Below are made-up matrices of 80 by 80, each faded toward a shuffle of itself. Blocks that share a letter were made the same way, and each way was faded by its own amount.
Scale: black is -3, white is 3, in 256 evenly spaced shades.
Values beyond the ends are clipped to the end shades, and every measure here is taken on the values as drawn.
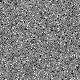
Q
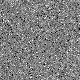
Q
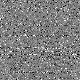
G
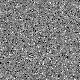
Q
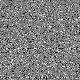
G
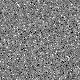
Q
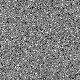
Q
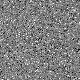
Q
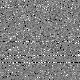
G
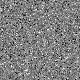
Q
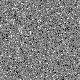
Q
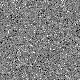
Q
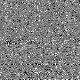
G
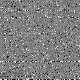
G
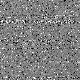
G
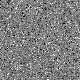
Q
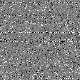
G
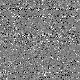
G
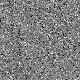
Q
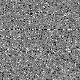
G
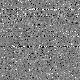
G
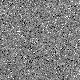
Q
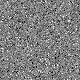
Q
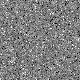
Q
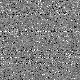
G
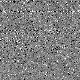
G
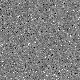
Q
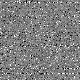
G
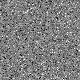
Q
